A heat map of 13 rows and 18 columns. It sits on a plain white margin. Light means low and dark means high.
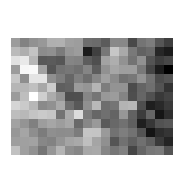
The ninth with the lowest average is the middle left. The bottom left is the calmest part. The field climbs toward the right.
